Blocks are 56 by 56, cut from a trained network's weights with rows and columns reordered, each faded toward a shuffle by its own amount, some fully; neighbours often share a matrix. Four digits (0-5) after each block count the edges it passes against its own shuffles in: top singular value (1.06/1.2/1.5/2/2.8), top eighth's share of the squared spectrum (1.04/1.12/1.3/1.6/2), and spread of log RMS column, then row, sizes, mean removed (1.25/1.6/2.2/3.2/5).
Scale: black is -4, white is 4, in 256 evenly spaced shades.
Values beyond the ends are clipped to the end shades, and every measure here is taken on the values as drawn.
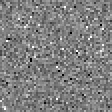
0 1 0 0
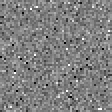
0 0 0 0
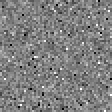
0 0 0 0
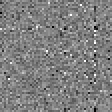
3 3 1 0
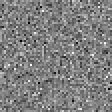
0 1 0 0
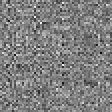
3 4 2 2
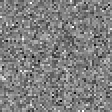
1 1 0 0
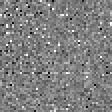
2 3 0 2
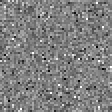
1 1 0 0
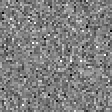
0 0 0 0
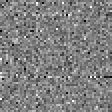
3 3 1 1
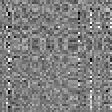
4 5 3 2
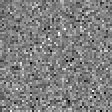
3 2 0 1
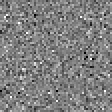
2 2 1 1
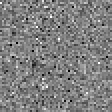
2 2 1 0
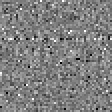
3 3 0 1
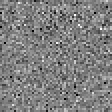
3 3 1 1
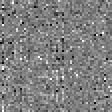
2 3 2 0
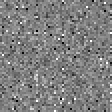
2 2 1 0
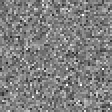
1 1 0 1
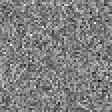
2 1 0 0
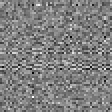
4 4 0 3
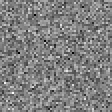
1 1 0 0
